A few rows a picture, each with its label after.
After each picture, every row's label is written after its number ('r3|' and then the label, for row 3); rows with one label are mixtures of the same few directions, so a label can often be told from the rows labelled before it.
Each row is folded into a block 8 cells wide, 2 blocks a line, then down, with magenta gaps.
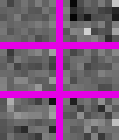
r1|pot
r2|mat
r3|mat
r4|pot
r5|mat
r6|pot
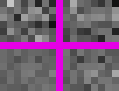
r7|pot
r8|mat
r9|pot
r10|pot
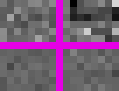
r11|mat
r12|mat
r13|mat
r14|pot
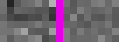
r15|mat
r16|mat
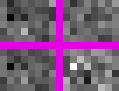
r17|mat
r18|pot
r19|mat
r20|mat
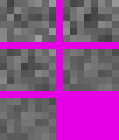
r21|mat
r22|pot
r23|pot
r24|pot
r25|pot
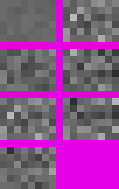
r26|pot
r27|mat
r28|pot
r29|pot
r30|mat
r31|mat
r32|pot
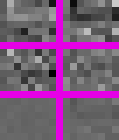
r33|mat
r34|mat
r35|pot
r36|mat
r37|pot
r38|mat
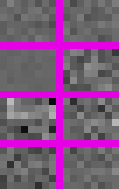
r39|pot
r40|pot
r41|pot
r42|pot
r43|mat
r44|pot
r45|mat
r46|pot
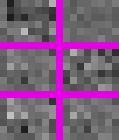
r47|mat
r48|mat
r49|mat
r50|pot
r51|mat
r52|mat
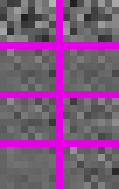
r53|pot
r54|pot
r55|pot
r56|pot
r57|pot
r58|pot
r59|mat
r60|pot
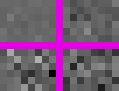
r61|mat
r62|mat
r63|pot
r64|mat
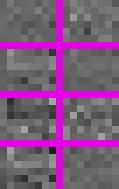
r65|pot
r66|mat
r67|mat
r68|mat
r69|mat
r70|mat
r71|mat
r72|pot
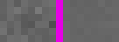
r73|pot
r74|pot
